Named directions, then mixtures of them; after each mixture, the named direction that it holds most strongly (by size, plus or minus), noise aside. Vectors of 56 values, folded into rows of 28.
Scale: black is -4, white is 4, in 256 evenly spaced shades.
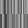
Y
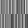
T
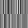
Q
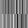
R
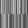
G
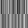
G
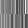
T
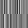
Q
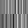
R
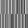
T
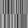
R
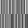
T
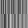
G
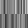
Y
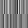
Q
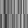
Y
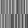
T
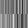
R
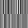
Q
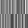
T
